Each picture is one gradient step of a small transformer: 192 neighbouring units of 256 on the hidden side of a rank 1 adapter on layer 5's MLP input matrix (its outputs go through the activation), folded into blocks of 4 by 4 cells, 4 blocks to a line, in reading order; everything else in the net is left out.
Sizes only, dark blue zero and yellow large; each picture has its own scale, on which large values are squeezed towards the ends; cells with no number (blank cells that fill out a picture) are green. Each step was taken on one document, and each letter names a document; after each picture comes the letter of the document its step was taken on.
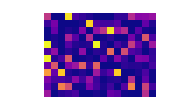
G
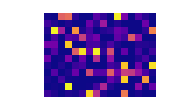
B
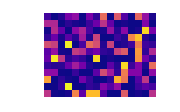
B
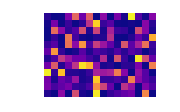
G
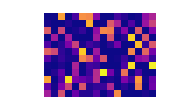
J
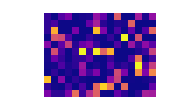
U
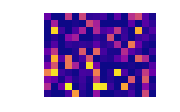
G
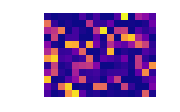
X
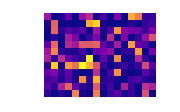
G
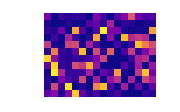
X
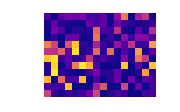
X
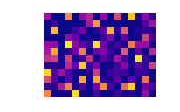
G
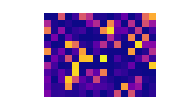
J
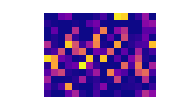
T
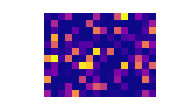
T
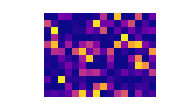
U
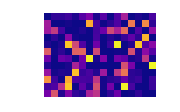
J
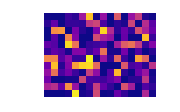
G
